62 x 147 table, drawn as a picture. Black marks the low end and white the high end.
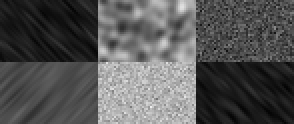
The table splits into 2 rows of 3 panels. Panel 1,1: very low, slanting down to the right, faint in contrast. Panel 1,2: middling, blotchy, strong in contrast. Panel 1,3: low, fine-grained. Panel 2,1: low, slanting up to the right, faint in contrast. Panel 2,2: high, fine-grained. Panel 2,3: very low, slanting down to the right, faint in contrast.
